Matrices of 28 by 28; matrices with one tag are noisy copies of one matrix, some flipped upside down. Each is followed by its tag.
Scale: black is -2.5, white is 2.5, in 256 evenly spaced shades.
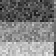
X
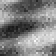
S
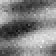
S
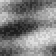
S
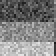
X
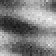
S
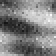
S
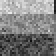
X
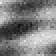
S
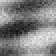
S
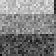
X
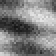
S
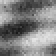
S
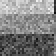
X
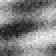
S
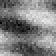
S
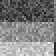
X
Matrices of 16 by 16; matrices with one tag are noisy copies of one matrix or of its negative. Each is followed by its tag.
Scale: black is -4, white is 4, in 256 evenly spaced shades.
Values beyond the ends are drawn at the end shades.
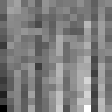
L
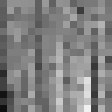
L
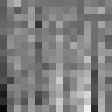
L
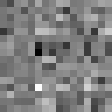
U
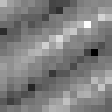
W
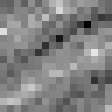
W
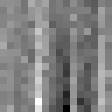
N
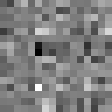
U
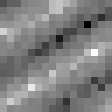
W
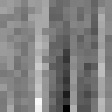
N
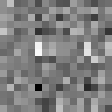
U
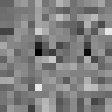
U
